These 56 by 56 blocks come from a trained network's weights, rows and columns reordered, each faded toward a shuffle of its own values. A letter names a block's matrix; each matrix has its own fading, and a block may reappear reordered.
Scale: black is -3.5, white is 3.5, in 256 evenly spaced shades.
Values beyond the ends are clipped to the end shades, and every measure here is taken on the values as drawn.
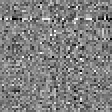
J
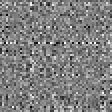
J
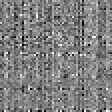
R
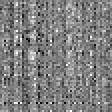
R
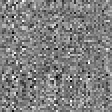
J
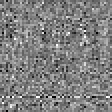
J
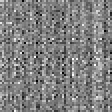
R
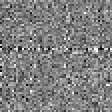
J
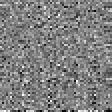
J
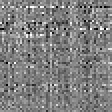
R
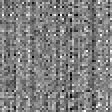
R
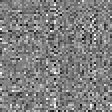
J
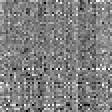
R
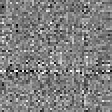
J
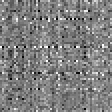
R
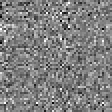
J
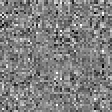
J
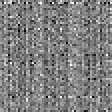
R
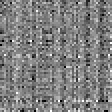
R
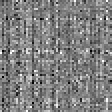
R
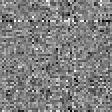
J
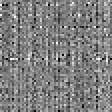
R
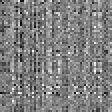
R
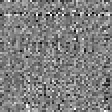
J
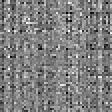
R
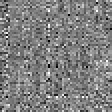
J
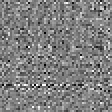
J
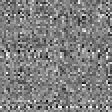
J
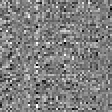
J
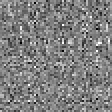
J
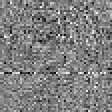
J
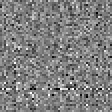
J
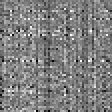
R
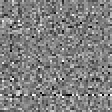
J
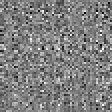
J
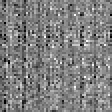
R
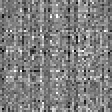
R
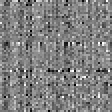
R
